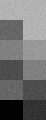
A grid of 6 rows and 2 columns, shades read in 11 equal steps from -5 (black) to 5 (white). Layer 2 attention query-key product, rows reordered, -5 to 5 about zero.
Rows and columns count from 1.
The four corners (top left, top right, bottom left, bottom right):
2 2 -5 -3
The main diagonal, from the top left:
2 2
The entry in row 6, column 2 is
-3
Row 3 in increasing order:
0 1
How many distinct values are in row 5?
2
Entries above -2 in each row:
2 2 2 1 1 0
